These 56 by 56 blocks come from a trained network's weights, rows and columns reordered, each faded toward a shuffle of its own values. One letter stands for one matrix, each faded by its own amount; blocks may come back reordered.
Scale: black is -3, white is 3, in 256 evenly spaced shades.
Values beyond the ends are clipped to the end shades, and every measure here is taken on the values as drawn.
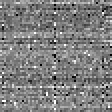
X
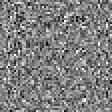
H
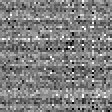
X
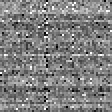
X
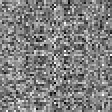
H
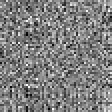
H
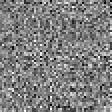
H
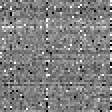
X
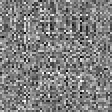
H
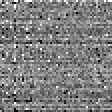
X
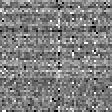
X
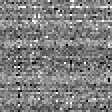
X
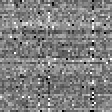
X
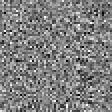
H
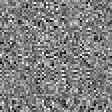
H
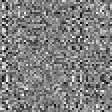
H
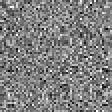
H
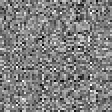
H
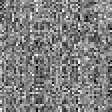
H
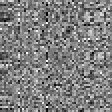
H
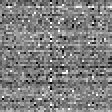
X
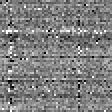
X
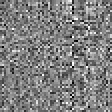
H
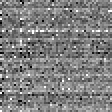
X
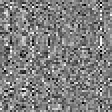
H
